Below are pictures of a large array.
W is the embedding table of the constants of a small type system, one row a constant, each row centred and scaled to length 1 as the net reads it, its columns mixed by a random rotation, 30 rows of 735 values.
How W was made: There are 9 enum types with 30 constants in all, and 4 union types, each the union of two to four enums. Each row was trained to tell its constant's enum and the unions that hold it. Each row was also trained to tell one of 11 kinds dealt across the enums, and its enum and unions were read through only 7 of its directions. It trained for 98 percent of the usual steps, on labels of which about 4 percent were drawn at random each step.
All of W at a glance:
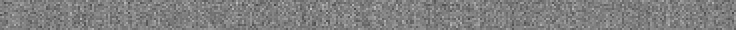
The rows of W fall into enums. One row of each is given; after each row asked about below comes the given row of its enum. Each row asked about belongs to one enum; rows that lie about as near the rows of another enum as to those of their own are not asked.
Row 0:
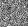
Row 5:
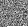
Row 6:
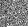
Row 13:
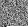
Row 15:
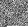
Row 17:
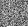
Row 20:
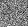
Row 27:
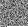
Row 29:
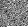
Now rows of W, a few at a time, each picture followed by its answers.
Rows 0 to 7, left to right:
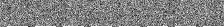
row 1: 15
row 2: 6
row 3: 29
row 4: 5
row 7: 17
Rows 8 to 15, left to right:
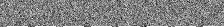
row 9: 17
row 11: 15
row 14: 20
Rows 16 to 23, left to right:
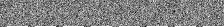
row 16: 6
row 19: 5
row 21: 13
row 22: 6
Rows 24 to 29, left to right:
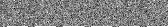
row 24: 5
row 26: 15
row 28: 27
